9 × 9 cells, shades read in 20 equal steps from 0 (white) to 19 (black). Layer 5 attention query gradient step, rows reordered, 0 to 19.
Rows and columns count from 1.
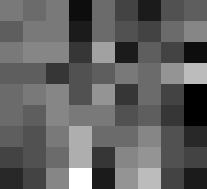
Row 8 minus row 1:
4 2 1 -12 4 -5 -9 0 2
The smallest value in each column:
10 9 9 0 7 8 5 8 5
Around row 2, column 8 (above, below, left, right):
13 14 14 9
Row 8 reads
14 13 11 6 15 9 8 13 14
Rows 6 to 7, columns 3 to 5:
9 10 10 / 10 6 11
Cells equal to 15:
5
